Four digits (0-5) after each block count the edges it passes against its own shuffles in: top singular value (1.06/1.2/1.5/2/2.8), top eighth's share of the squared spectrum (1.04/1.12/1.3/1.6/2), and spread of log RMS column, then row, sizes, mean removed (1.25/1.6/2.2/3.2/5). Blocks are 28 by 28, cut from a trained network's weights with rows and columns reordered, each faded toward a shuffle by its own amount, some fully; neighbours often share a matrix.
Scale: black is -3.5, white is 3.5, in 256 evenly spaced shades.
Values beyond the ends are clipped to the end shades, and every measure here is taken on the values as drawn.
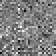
3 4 1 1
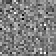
2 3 0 1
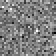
0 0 0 0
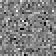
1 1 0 0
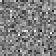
2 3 0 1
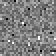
0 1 0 0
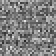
1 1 0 0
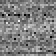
2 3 0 1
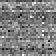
3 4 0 1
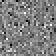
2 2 0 0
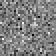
0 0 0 0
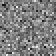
0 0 0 0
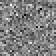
1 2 0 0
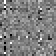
2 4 2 1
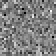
2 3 0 0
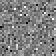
0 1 0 0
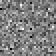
1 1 0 0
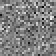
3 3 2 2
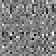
3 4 2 2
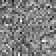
1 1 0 0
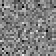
2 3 1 1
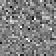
2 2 0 1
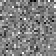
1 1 0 0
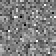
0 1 0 0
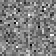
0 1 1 0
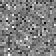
1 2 0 0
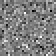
0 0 0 0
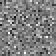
2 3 0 1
